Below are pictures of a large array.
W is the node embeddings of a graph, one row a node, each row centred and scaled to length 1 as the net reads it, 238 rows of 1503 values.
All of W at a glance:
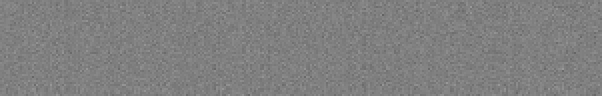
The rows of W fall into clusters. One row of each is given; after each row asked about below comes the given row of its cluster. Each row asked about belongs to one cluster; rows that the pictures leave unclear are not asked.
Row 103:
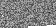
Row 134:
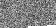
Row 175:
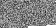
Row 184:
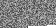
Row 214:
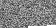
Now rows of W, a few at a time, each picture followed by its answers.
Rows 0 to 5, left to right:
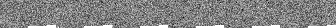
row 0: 175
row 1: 134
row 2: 214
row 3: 103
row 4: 214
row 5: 175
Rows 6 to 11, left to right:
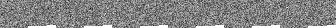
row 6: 103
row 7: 175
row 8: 103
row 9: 134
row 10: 175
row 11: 134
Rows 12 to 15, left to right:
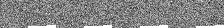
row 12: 175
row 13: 134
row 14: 184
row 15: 214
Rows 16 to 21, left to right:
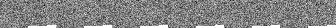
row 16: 175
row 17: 214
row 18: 214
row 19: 175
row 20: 175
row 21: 184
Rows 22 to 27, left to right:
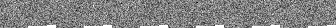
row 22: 134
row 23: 184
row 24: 134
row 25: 175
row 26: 175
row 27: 134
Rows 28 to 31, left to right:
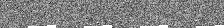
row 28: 175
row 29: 103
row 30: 184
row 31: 103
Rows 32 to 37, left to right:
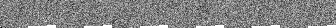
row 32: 184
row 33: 175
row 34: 184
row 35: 134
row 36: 103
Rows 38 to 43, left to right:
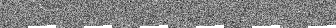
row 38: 214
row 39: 134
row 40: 175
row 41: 175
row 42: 184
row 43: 134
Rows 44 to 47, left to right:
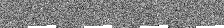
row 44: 103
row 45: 184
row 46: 175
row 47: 184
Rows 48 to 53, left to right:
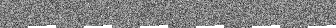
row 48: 103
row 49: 175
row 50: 134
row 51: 214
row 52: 184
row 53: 103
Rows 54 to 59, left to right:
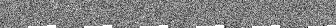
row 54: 134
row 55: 214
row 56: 103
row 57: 184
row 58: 184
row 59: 184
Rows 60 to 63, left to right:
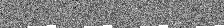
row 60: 103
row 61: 134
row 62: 214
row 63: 103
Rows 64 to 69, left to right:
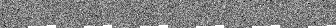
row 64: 214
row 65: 175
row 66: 175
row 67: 134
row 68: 214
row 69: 214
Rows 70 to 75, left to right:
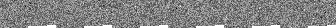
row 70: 134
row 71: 214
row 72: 134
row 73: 214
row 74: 103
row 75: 175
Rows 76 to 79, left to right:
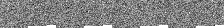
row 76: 103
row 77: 175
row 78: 214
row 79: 175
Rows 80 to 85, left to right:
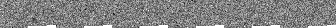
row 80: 103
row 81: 134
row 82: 103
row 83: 184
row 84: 103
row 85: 134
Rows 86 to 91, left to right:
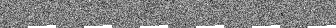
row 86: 103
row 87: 214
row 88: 134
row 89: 214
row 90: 103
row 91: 103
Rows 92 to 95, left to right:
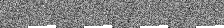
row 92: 184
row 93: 184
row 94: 184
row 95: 184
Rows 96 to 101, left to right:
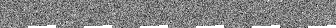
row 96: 175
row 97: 103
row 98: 134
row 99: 134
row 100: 175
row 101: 184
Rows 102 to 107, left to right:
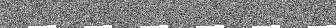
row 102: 134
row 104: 184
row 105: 214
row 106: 184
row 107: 103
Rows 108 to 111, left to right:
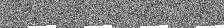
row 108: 103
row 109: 184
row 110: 134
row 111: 134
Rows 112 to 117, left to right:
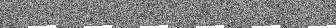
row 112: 184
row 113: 103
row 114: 134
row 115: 134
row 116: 214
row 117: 214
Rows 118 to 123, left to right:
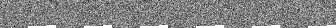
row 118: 103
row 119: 175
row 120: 175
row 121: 184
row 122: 134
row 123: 214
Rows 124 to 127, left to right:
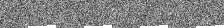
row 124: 184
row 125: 175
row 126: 134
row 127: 134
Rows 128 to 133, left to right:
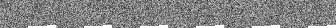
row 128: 134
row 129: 214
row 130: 175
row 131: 175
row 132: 214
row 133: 175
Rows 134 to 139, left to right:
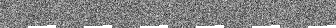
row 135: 103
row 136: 184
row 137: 103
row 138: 184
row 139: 134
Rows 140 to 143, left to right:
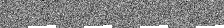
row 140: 214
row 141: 134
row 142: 184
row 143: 175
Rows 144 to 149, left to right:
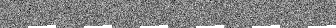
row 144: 134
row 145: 175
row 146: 134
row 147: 214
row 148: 214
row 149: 103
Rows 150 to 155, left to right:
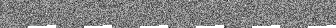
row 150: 175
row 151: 214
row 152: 134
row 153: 175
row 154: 184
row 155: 103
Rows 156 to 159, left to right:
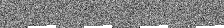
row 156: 103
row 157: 134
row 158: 184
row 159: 103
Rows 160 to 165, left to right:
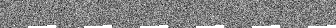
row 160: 134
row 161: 214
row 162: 134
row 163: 184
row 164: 214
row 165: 175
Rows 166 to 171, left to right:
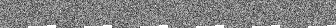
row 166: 134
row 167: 184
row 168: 184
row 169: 134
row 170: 134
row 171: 134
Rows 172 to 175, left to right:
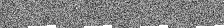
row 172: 214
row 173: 134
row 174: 184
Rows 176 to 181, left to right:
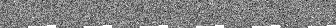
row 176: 214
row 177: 103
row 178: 103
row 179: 175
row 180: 214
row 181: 214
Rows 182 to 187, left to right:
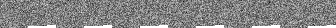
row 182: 175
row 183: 134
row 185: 103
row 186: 134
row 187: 103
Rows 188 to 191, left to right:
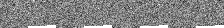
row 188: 214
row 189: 184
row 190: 175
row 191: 103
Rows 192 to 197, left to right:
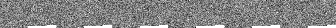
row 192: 103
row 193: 214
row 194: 175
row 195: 184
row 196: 214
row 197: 175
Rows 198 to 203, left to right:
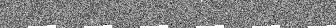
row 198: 134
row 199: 134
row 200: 214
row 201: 214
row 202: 134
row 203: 103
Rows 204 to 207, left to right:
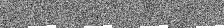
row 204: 103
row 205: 175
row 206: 134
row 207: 184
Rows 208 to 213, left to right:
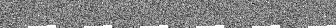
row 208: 184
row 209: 134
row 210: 184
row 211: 184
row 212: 214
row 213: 184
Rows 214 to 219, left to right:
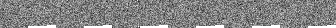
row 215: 103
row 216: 184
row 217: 134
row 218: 175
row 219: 134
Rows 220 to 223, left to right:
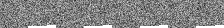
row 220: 214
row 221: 103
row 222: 134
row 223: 134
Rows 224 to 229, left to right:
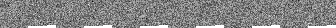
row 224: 134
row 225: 134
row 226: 103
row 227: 134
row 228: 184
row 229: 103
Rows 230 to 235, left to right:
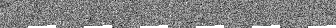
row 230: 134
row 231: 103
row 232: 184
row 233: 103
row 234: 175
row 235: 184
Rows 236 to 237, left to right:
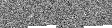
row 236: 103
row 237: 214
